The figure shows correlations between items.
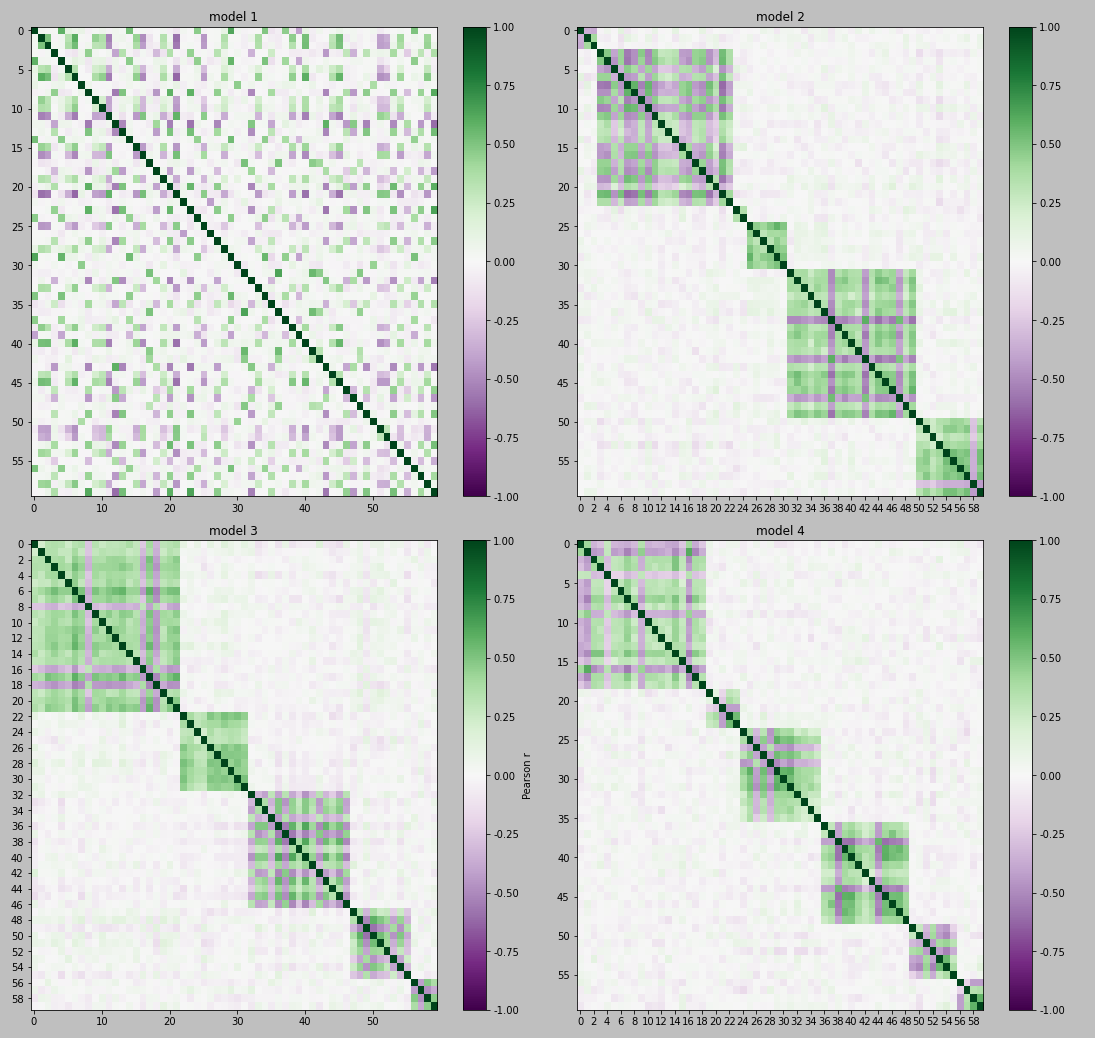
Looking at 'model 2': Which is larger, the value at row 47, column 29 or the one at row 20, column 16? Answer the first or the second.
the second
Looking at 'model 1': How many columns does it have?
60
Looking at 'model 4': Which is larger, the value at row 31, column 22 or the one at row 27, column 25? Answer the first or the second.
the second
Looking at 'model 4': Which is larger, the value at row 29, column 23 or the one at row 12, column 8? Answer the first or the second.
the second
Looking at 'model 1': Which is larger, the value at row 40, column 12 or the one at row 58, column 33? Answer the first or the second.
the second
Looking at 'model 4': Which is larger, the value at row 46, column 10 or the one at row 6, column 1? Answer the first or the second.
the first
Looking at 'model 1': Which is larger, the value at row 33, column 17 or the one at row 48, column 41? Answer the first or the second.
the second
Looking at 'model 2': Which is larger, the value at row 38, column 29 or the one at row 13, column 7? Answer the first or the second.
the first
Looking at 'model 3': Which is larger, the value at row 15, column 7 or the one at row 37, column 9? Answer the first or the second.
the first
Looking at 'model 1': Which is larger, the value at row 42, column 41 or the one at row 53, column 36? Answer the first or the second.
the first
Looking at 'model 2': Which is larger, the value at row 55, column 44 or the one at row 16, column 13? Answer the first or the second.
the first
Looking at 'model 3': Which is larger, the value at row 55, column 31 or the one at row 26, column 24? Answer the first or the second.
the second
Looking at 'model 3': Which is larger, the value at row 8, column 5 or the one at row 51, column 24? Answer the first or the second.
the second
